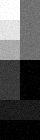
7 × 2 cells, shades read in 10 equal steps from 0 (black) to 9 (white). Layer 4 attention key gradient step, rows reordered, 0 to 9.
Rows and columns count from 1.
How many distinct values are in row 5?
2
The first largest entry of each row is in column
1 1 1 1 1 1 1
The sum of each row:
13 12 10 2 2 2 0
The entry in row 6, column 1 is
1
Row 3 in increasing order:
4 6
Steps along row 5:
down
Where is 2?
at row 4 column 1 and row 5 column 1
